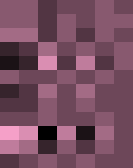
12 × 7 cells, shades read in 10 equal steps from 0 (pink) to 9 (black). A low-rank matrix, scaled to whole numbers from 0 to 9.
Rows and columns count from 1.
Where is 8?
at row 5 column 1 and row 10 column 5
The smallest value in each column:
0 1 1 2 2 3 4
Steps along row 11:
up up down up down up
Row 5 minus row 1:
4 3 -5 1 -3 2 -1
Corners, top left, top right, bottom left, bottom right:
4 5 6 5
